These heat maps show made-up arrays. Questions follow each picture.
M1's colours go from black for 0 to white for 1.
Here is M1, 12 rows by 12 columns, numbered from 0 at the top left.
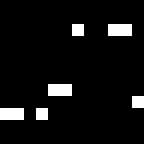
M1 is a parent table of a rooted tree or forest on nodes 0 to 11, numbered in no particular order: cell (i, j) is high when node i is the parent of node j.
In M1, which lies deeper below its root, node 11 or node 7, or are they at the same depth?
node 11
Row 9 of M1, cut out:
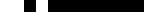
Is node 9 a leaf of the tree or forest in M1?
no
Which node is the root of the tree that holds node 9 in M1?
2
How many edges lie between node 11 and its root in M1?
1
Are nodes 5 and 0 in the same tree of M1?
no
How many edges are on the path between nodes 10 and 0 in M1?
3
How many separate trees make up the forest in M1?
3
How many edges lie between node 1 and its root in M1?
2
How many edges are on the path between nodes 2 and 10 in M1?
1
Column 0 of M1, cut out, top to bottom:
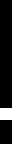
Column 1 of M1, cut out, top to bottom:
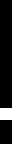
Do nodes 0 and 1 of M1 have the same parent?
yes
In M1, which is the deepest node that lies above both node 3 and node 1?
9
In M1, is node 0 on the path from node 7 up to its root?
no
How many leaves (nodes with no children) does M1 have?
8
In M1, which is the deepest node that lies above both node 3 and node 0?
9
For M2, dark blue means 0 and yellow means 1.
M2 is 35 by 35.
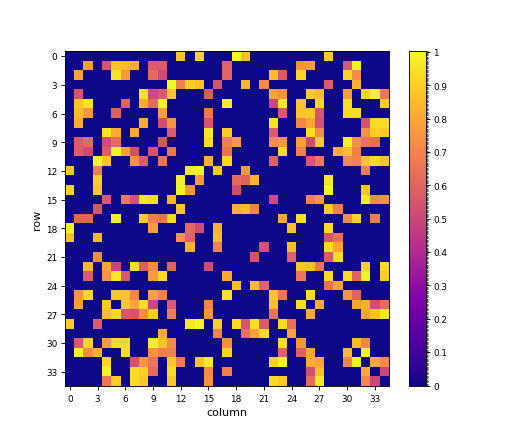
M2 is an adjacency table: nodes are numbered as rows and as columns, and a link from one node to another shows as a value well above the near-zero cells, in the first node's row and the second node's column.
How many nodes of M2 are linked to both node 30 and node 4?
6
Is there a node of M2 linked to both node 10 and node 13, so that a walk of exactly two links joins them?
no
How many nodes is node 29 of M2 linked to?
6
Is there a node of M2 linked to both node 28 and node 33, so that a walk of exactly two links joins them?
no
